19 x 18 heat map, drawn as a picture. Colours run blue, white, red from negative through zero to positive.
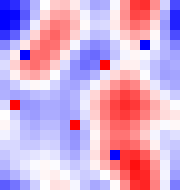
Lone odd cells: 6, 3 higher and 3 lower than their neighbours. Ninth with the highest average: bottom right. Calmest part: bottom left. Odd rows or columns: none. Histogram: bell-shaped.
